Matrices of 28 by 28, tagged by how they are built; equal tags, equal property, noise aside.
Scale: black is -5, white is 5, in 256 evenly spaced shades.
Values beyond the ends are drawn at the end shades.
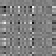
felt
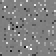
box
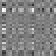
felt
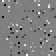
box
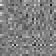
felt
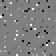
box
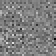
felt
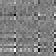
felt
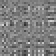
felt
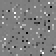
box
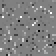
box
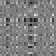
felt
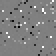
box
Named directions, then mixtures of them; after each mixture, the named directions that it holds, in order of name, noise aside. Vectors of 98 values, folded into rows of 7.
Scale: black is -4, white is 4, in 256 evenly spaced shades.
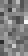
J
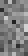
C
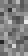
J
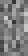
C, J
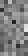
C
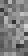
C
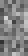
C, J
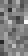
J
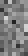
C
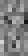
C, J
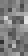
C, J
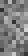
C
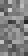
C, J
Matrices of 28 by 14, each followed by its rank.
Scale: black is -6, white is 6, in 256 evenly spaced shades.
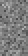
full rank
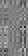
two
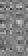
three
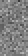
full rank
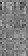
three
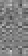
three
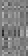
two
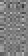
two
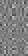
three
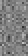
three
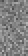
full rank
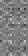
three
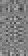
three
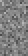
full rank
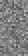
full rank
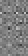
three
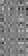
two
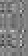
two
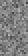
full rank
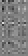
two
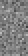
full rank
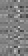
three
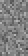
full rank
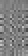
two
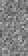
full rank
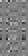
two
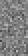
full rank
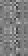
two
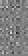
three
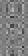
two
